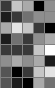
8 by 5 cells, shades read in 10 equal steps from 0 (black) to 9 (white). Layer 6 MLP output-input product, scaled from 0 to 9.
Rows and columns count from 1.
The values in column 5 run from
0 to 9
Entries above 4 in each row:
3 2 3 2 2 4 2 1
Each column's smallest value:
1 0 0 0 0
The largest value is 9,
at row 5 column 5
